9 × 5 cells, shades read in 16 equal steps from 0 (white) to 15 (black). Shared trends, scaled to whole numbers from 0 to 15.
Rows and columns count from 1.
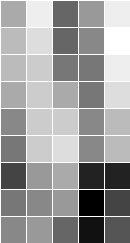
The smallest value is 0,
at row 2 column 5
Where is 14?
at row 9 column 4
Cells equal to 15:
1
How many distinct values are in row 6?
5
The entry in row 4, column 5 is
2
